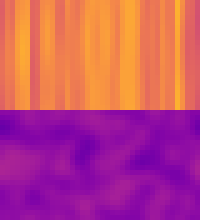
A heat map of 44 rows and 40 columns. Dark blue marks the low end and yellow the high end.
It is made of 2 by 1 panels. Panel 1,1: high, streaked downward. Panel 2,1: low, blotchy, faint in contrast.
